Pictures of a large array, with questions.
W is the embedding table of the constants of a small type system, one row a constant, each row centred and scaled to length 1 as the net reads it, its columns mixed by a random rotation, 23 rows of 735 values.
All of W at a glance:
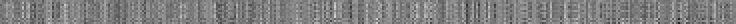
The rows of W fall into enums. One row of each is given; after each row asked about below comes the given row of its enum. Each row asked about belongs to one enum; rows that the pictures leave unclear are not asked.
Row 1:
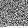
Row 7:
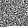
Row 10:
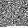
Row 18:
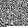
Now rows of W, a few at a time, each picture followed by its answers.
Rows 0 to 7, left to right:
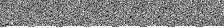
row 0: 18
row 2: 7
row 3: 1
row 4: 10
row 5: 10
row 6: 7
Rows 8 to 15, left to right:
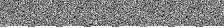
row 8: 1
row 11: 18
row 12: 7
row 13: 1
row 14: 10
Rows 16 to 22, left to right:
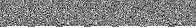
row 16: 7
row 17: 7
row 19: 18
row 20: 10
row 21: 1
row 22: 18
